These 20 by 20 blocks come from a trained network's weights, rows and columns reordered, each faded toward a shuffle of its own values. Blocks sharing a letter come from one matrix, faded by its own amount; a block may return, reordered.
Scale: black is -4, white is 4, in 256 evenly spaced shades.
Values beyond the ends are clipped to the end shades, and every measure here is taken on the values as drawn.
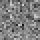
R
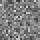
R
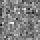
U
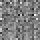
U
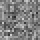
U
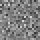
R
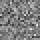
R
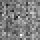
U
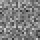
R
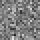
R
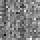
U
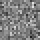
R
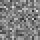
R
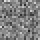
U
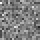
R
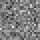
R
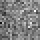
U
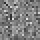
R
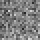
U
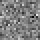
R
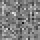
U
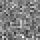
R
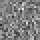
R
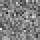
R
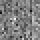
U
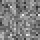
U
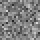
R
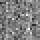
U
